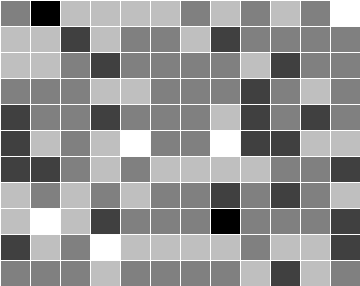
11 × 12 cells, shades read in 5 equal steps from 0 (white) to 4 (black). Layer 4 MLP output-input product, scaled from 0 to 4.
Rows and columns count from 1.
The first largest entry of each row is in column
2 3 4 9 1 1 1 8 8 1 10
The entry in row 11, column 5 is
2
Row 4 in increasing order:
1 1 1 2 2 2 2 2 2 2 2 3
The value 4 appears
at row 1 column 2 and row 9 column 8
